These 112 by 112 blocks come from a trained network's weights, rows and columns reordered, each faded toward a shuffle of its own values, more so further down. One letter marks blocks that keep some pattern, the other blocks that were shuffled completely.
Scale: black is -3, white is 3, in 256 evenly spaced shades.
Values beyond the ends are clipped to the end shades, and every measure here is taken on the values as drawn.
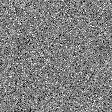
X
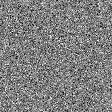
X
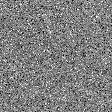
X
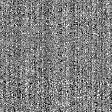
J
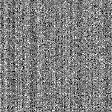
J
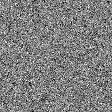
X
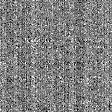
J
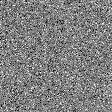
X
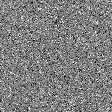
X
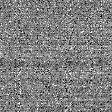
J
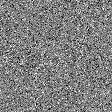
X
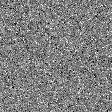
X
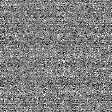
J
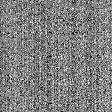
J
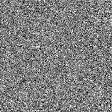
J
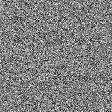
J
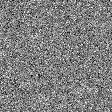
X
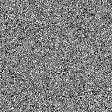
J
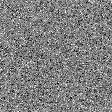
X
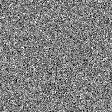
J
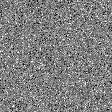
X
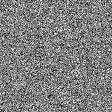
X
